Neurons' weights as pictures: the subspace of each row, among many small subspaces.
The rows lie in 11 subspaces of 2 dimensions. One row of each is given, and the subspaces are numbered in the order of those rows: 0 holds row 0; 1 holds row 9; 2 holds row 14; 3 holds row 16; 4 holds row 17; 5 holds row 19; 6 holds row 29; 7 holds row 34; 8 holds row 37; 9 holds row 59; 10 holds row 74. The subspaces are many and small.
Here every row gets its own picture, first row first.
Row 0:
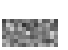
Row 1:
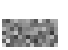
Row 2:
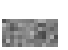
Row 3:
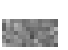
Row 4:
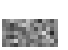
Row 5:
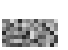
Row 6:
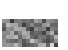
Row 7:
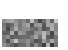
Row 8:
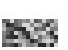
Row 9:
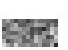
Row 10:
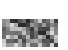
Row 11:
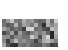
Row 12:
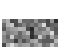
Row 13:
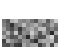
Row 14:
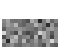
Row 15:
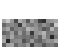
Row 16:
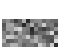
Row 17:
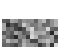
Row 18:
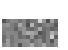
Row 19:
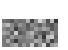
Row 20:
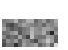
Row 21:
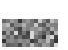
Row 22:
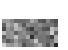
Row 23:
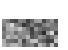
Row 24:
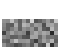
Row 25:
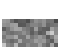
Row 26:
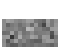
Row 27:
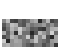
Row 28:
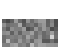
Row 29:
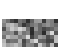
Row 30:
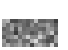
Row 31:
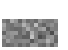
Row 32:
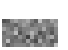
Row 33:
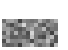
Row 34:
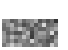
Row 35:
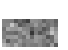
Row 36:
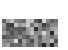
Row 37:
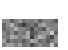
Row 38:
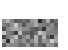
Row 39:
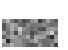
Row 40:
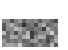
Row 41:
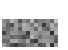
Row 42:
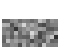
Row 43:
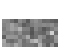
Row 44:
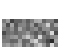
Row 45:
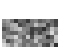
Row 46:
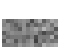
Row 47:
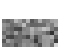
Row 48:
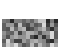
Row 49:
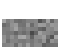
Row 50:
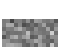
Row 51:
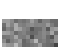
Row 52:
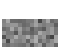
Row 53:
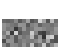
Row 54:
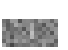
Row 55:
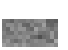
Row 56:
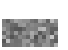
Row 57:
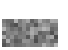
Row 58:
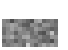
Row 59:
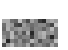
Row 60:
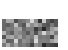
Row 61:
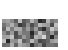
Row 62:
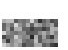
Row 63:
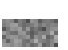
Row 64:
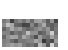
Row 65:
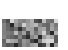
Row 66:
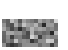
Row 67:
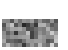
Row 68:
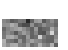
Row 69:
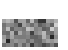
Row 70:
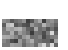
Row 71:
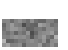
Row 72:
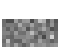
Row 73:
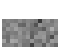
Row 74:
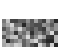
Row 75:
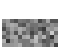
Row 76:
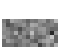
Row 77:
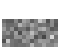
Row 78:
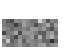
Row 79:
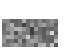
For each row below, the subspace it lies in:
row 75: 10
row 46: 3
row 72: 7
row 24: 5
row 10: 1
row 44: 2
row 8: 4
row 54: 9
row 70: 3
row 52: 2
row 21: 5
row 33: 8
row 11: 9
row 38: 2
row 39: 10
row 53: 5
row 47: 3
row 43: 6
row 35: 1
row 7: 5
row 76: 10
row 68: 1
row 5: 5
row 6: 4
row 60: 3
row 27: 10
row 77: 7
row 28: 9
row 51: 4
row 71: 0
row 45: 1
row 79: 3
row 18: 0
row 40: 8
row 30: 2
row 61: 7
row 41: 5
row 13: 10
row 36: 3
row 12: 9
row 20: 6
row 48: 7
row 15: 9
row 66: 7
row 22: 4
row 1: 2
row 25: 1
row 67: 0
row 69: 9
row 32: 2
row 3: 4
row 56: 10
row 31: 8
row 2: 0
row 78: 2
